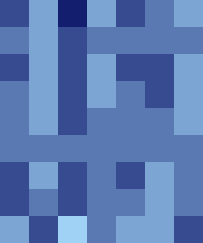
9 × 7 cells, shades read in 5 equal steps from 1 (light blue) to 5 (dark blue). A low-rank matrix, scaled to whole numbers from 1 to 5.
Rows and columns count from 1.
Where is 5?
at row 1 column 3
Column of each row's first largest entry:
3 3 1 3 3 1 1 1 2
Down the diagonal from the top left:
4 2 4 2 3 3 3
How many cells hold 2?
18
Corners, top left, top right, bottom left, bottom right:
4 2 2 4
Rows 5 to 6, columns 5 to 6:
3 3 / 3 3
